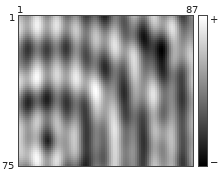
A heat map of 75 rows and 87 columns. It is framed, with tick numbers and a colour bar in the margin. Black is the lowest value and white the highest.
Stripes: upright, repeating 9 times. Lone odd cells: none. Rings: centred on the bottom left.
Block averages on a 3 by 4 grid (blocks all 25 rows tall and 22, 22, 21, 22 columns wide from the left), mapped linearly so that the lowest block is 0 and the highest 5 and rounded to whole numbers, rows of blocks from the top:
3 1 1 1 | 2 3 1 0 | 5 0 1 2
